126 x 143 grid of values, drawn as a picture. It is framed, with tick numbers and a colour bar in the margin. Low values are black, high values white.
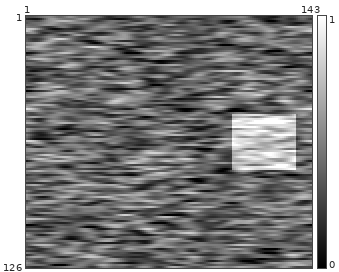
The grain runs across in streaks. An odd patch, higher than its surroundings, sits in the middle right. Neither half mirrors the other. The ninth with the highest average is the middle right.
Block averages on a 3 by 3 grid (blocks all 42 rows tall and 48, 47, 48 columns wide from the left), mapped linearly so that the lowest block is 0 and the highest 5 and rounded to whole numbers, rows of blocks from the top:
1 0 1 | 1 1 5 | 1 1 1
